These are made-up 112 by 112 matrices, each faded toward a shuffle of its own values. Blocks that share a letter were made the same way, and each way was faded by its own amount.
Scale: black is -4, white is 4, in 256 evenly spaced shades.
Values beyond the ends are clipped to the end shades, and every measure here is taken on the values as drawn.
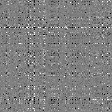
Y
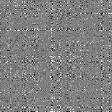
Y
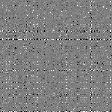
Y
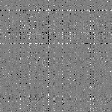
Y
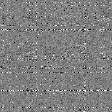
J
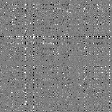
Y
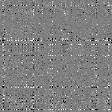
Y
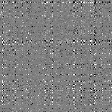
Y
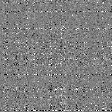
J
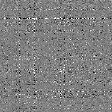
J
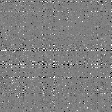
Y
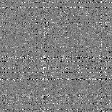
J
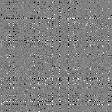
Y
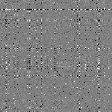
Y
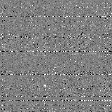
J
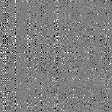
Y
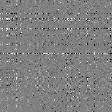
Y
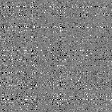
J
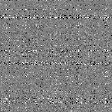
J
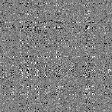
J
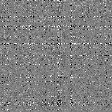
J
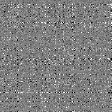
J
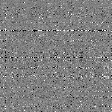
J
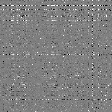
Y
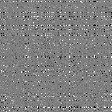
Y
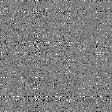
J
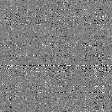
J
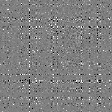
Y
